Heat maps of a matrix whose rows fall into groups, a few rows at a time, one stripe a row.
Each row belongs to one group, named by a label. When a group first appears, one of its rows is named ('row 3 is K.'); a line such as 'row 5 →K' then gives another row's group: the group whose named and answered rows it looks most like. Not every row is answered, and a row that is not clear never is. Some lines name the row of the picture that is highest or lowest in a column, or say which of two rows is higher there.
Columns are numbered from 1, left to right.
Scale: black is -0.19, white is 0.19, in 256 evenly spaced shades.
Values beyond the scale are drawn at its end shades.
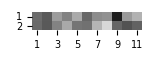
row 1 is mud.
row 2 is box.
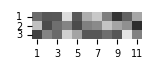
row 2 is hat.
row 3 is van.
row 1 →box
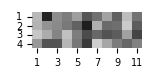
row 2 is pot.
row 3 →pot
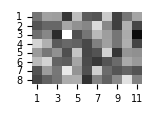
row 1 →mud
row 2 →box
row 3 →box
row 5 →mud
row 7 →box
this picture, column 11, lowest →3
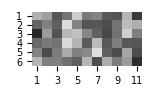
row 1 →pot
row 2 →van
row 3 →van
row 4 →box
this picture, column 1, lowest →3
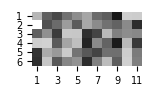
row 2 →hat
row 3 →van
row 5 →van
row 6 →van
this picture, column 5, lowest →2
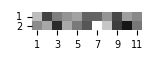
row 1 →mud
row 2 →box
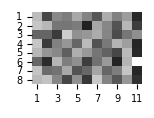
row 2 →pot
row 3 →box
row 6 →mud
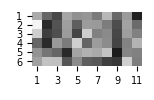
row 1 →hat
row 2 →hat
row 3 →hat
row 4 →mud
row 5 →mud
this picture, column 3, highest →6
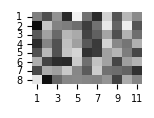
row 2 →van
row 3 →van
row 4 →van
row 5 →van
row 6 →mud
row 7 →box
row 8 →hat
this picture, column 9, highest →5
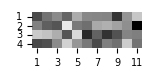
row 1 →mud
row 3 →pot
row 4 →van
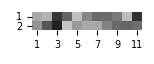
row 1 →pot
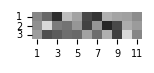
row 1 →van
